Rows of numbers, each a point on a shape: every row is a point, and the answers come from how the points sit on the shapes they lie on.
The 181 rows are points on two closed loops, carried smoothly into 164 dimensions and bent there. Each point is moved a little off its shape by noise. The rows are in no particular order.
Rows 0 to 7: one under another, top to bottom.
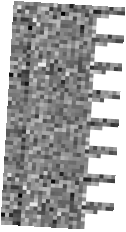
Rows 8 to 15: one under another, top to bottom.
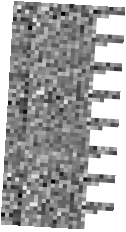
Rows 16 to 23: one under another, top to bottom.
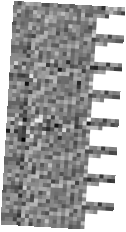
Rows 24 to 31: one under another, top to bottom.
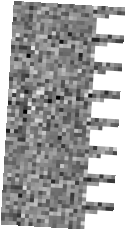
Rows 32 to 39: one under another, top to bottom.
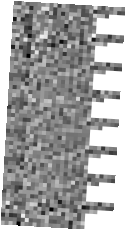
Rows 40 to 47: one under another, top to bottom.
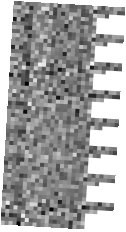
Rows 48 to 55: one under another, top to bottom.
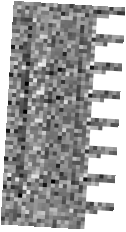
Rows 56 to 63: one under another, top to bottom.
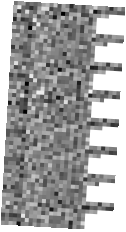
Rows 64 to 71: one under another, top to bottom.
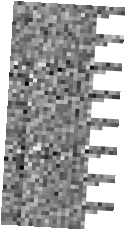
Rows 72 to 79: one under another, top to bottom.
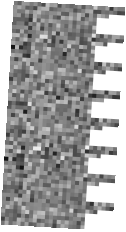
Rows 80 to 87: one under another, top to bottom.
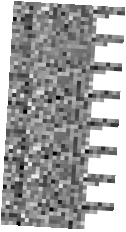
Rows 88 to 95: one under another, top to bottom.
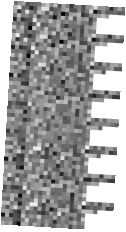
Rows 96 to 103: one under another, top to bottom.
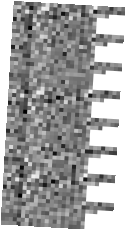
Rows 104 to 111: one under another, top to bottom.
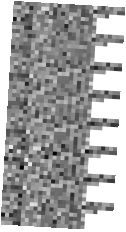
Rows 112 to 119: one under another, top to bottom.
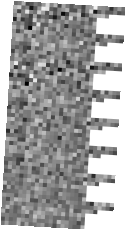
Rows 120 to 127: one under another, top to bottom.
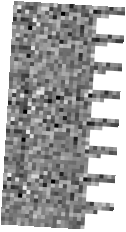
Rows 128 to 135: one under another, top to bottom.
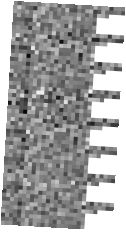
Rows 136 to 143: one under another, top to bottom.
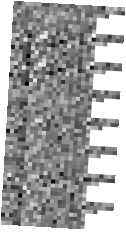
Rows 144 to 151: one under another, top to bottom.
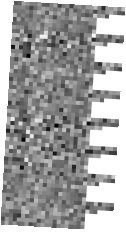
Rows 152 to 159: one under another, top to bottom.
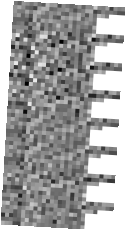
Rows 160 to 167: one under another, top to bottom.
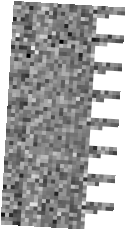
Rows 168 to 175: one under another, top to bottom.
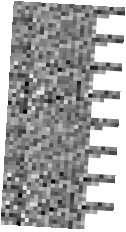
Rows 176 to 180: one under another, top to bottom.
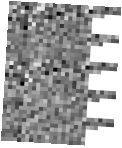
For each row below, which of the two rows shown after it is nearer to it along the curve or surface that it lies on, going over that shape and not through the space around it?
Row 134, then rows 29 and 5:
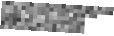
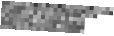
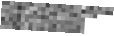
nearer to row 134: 29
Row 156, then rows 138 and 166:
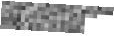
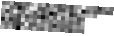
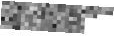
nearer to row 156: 166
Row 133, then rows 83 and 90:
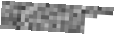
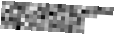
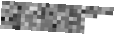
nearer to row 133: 90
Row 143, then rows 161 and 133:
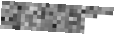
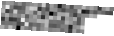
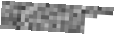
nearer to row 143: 133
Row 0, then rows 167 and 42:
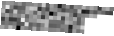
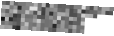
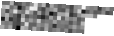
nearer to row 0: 42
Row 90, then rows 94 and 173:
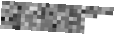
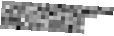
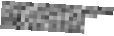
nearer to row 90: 173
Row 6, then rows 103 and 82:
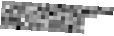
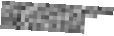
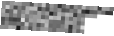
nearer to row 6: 82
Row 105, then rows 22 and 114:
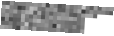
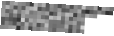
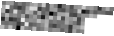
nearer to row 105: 22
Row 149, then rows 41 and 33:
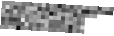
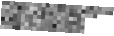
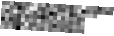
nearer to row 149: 33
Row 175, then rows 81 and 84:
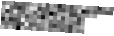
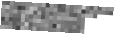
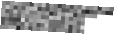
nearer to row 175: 84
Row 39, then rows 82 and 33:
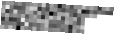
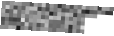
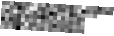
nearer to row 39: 82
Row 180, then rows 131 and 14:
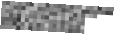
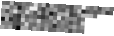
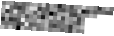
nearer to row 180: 14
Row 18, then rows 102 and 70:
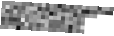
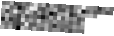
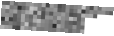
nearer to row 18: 102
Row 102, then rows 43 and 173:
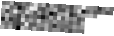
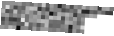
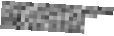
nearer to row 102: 43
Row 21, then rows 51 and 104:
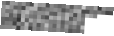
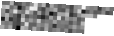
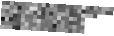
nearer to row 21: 104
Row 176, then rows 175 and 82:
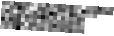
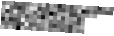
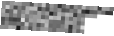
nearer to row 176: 175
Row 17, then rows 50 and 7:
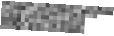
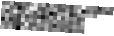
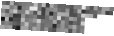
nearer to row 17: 7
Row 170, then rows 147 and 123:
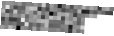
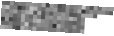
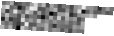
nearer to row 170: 123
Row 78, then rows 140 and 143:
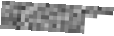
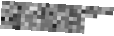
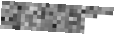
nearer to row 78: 143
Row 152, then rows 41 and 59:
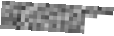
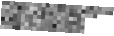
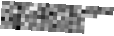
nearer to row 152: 41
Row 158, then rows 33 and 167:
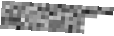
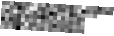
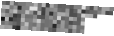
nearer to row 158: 33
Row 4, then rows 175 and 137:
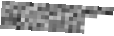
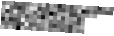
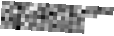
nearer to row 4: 175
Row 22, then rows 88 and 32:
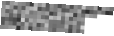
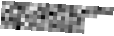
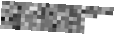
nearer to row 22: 88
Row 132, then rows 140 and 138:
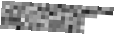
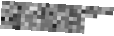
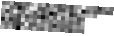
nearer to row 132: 138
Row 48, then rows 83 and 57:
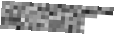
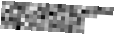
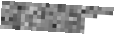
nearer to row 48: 83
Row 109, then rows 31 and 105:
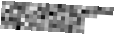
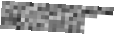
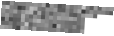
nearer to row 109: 31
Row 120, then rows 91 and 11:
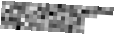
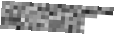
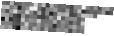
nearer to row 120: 91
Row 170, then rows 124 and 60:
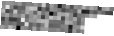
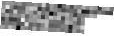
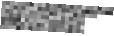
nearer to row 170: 124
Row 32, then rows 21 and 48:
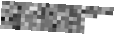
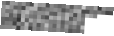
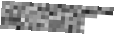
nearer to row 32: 21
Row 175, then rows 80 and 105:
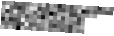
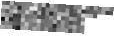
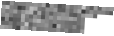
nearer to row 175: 80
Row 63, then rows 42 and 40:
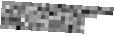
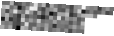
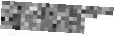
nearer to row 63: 42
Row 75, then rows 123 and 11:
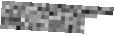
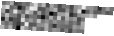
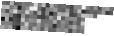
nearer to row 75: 123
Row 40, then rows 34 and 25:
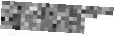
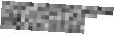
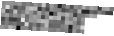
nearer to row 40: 34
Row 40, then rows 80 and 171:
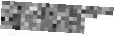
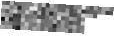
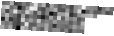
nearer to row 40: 80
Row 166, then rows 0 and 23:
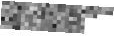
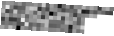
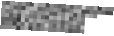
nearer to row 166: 23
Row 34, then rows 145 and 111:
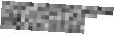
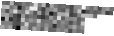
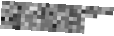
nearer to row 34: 111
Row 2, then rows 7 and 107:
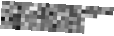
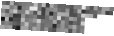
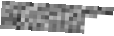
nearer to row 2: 7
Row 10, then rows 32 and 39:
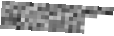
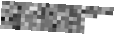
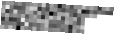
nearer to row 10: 39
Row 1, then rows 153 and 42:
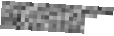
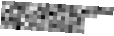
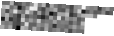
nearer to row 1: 153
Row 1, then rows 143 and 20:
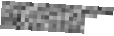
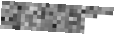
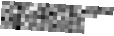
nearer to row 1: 143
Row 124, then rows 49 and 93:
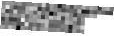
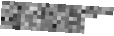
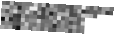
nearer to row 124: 93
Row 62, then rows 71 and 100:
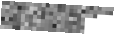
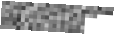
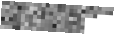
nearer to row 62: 100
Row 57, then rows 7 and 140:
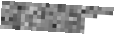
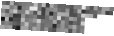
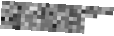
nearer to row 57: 140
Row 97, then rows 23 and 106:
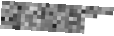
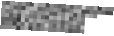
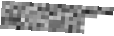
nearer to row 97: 23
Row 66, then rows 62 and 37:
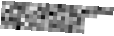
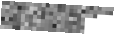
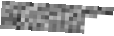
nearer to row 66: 37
